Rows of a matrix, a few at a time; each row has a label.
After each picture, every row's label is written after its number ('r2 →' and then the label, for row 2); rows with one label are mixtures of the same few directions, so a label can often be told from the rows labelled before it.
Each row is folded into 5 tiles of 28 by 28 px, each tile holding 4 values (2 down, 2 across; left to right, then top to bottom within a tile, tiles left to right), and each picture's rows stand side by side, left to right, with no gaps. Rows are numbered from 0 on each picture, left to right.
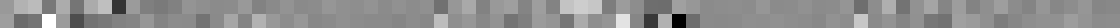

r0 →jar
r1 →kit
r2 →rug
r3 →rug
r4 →kit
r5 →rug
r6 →rug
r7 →rug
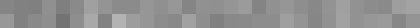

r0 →kit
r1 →jar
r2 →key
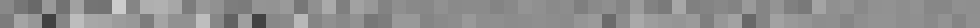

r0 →jar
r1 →kit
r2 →rug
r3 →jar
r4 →jar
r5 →jar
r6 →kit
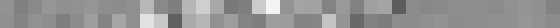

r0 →kit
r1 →key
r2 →jar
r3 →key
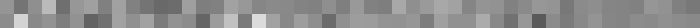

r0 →rug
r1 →kit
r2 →jar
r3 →kit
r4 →key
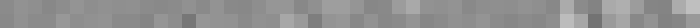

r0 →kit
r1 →jar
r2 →key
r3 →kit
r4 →key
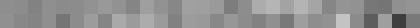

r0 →kit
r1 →key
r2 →kit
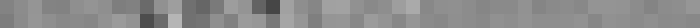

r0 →key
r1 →key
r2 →key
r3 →key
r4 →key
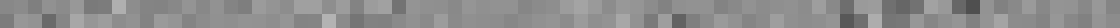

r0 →jar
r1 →jar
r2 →jar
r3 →rug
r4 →kit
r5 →jar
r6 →key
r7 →rug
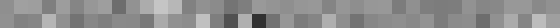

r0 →jar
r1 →kit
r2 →jar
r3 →kit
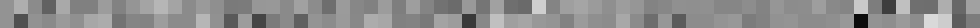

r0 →rug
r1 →kit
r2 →rug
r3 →jar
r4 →kit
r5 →jar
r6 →rug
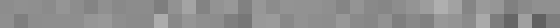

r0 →rug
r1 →rug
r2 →kit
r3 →kit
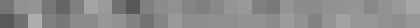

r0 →key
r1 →key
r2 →key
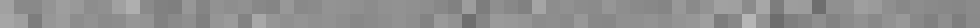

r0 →key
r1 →kit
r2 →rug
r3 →jar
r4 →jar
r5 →jar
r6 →kit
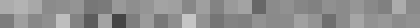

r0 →kit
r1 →jar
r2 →jar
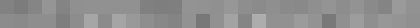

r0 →kit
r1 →kit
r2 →jar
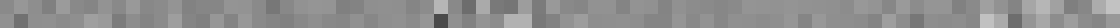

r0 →rug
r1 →key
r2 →key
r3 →rug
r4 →rug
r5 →kit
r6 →jar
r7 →key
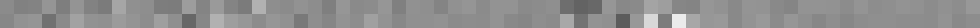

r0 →jar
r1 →jar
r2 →rug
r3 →rug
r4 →kit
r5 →key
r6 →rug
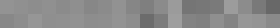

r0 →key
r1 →key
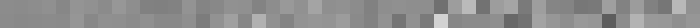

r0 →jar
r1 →kit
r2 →kit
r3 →rug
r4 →jar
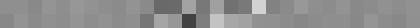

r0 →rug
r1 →jar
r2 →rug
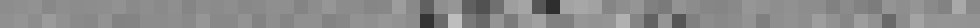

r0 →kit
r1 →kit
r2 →jar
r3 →key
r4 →kit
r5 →kit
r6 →jar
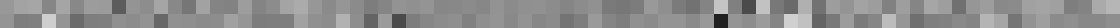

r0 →jar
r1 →rug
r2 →kit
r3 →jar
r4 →key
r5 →rug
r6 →jar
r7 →key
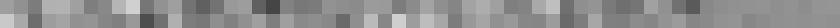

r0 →key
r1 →key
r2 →kit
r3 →key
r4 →key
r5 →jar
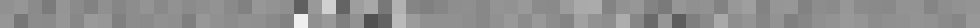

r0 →rug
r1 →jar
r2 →rug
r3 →kit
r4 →kit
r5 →rug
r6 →key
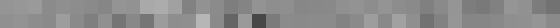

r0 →kit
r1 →kit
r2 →kit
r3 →key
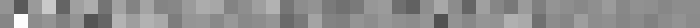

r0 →rug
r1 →key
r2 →key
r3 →rug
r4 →rug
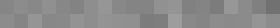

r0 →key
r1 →key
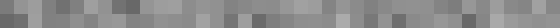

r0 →key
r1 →kit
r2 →kit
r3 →jar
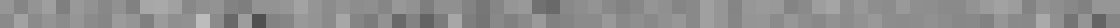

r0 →rug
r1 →kit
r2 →kit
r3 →key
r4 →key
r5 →key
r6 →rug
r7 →kit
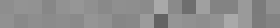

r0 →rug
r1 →rug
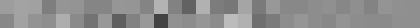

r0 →kit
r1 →rug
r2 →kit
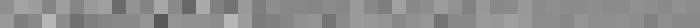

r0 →jar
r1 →rug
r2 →jar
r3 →rug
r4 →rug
